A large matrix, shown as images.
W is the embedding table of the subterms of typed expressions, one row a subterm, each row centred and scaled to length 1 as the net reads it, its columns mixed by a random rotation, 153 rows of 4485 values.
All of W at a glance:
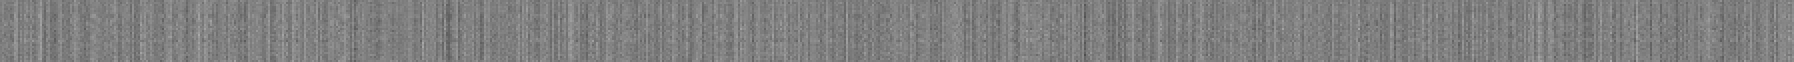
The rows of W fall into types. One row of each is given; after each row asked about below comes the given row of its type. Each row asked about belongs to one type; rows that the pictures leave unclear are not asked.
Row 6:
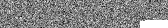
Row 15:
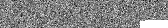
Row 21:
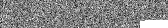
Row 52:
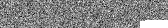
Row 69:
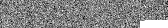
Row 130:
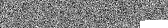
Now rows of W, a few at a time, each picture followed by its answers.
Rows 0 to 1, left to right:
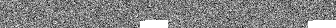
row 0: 52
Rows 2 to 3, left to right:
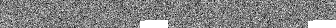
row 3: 52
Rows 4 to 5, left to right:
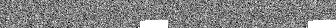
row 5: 21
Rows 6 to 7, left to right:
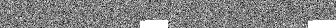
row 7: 130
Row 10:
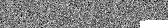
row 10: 15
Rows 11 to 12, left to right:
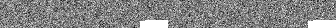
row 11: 52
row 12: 15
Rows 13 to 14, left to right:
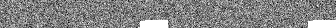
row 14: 69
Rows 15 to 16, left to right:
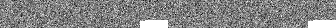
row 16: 52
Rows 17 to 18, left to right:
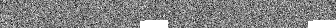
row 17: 21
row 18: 69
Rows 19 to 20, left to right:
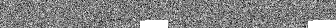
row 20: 21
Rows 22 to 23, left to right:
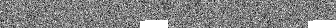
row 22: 69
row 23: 52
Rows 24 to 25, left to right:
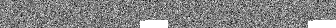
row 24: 15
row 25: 6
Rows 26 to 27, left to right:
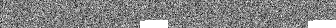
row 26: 21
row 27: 52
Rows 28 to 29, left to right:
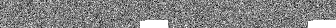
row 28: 52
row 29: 69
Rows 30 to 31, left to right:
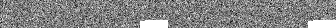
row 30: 21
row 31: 6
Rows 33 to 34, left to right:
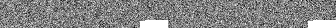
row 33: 52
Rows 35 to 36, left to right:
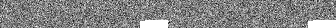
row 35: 21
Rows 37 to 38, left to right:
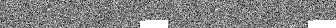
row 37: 130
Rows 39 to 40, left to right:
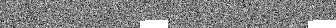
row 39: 69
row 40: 21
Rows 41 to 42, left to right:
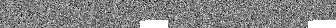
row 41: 15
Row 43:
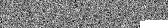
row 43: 21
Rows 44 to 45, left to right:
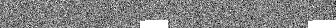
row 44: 130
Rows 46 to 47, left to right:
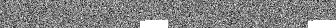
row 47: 15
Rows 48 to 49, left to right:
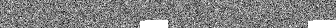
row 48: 6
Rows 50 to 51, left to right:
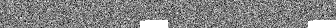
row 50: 6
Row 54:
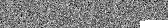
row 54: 15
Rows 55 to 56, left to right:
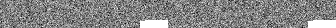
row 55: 69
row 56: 52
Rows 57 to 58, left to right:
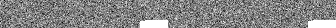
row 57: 6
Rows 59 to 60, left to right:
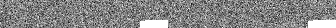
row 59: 6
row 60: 130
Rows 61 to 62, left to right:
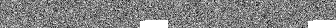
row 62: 52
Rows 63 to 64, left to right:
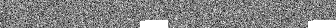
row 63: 6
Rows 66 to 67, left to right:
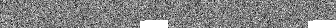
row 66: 21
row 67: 52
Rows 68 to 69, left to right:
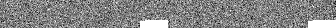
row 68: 130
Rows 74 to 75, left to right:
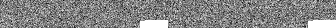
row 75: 21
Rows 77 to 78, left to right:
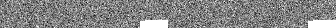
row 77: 69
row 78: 130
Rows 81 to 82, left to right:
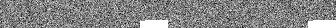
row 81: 69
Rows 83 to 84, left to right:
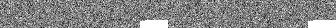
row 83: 6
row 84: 52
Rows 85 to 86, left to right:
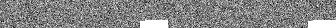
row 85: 69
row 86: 69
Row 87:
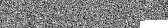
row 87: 69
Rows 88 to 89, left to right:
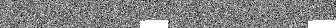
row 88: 15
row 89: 69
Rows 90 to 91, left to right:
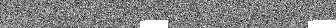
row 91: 21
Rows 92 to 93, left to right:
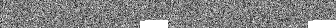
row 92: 21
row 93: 21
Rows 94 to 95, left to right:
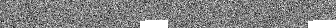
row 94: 69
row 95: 130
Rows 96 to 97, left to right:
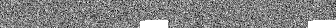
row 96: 52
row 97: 69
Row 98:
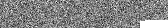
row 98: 130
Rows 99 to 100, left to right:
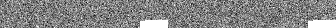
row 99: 69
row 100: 130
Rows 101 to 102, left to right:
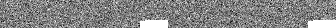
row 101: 130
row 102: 6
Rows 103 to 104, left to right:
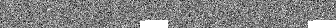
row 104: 15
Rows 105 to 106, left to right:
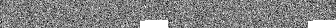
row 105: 69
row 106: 69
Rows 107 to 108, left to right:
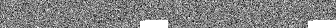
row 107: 130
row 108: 6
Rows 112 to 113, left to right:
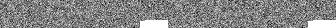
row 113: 52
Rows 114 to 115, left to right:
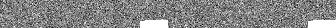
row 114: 21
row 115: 69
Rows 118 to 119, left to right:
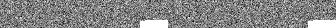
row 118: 6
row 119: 6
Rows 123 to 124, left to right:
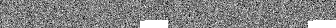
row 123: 69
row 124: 15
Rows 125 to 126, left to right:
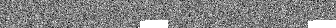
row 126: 15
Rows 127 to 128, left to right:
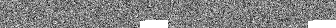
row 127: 52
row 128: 21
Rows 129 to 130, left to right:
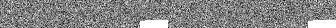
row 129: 6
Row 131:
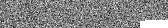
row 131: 69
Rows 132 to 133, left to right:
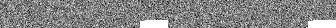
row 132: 69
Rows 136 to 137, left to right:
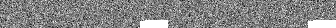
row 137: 15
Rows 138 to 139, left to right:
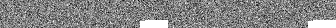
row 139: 52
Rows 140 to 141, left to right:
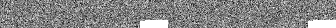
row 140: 21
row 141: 130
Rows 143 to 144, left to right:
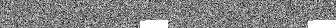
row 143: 21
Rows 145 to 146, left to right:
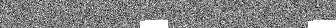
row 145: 21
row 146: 52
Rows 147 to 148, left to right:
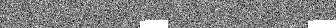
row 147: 21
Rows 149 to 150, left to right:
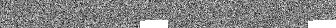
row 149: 21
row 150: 130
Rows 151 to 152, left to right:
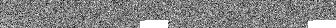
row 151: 52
